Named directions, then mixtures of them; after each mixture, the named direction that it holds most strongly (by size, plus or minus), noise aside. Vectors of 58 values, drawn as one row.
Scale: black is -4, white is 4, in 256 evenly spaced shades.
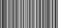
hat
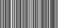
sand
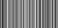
hat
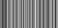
hat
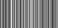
sand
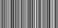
sand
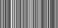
sand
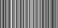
sand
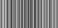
hat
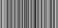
hat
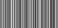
sand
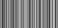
hat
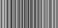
hat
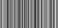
hat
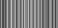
hat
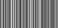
sand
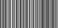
sand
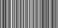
sand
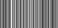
sand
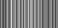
hat
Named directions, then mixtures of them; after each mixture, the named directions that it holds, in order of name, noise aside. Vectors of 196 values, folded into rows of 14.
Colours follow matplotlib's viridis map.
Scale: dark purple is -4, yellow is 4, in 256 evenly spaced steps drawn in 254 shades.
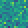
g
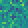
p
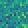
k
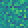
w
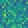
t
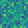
g, k, t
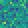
g, k, p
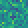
p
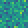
g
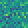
k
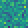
g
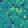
p, w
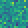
g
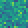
g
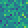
k, t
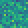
g, t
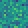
g, t, w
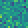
g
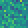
p, t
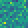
g, p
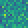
k, t
